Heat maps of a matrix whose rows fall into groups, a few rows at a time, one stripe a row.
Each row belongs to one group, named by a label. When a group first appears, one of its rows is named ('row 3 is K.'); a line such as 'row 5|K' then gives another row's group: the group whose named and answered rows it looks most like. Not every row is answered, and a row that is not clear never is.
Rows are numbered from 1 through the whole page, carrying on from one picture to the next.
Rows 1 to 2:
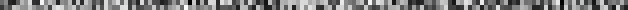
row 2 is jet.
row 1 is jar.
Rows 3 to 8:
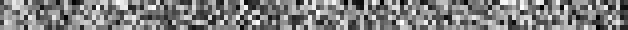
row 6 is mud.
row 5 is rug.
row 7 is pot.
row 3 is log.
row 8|mud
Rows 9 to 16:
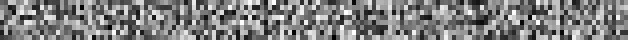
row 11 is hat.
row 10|jar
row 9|rug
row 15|jet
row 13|rug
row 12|log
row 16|jar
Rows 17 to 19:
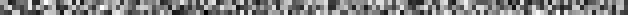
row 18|pot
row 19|log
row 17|jar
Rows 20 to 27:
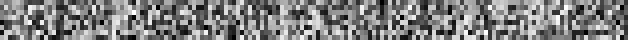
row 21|mud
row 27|hat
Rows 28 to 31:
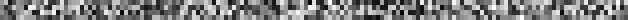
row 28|hat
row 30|jar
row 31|hat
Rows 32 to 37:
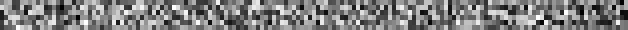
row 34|mud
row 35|log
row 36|pot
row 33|pot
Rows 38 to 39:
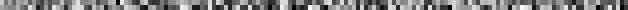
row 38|hat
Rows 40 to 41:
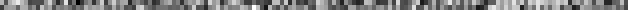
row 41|rug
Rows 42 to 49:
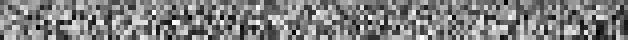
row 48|mud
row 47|mud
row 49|pot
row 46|pot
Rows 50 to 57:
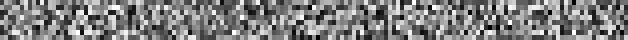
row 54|pot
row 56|mud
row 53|hat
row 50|rug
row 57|hat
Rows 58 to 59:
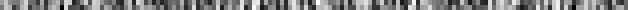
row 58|rug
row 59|rug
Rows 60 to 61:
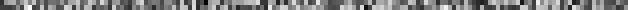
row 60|rug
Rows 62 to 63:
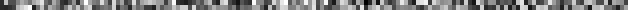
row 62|pot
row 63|jar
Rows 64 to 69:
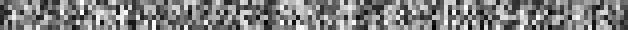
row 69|jet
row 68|jet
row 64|hat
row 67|log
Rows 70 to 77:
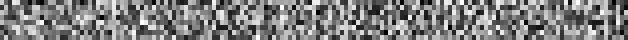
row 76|mud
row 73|hat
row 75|jet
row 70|log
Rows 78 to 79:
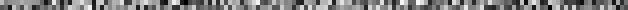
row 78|pot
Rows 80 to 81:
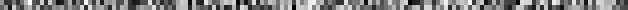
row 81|jet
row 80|jar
